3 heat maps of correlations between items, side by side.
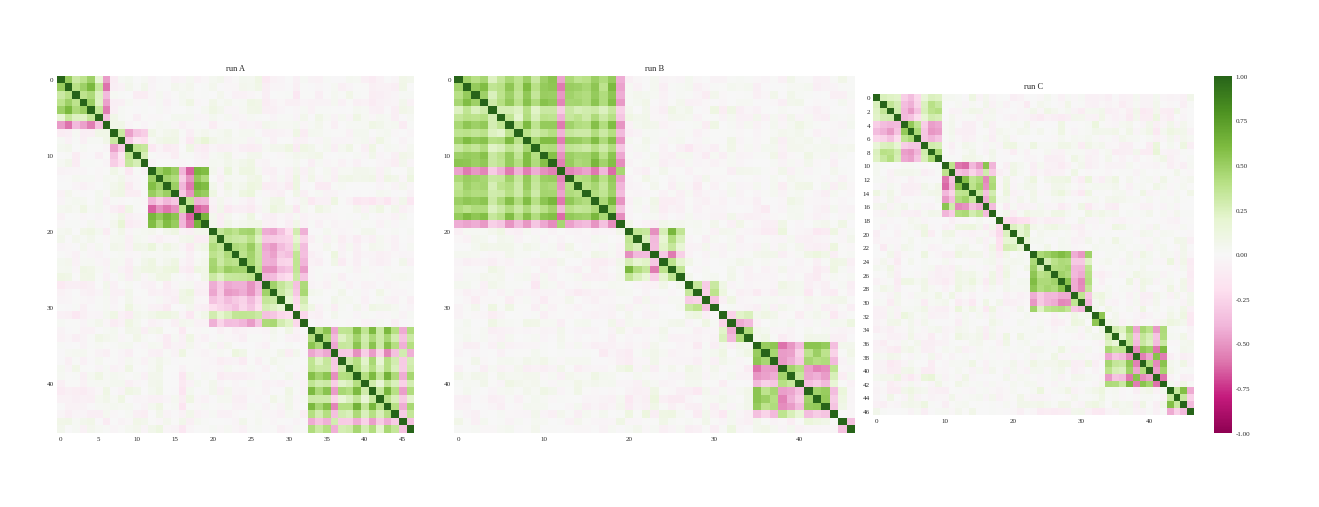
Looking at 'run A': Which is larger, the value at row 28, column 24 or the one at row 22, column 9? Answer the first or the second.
the second
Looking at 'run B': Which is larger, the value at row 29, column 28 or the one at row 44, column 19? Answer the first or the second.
the second
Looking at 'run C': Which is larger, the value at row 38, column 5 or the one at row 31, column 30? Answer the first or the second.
the first
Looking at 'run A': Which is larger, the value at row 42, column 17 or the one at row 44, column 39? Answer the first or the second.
the second
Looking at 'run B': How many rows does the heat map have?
47
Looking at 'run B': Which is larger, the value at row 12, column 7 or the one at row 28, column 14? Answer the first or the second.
the second
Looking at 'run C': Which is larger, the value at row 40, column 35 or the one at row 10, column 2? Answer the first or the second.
the first
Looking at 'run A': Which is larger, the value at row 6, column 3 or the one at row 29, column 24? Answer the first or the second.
the second
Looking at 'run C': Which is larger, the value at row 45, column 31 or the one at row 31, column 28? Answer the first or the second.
the second
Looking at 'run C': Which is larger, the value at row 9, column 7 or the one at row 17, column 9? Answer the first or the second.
the first
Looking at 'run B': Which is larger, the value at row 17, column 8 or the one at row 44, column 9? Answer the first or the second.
the first
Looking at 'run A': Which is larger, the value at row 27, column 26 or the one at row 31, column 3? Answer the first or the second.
the second
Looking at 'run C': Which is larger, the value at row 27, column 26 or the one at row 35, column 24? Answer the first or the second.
the first
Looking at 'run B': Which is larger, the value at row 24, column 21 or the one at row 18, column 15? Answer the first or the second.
the second
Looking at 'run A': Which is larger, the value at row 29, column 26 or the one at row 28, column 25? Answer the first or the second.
the first
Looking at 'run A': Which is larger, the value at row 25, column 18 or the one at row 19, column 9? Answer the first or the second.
the first
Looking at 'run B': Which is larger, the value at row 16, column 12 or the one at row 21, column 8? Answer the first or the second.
the second
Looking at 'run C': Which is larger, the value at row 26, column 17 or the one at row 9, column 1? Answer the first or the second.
the second
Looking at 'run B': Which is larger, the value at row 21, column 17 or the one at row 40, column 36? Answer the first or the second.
the first
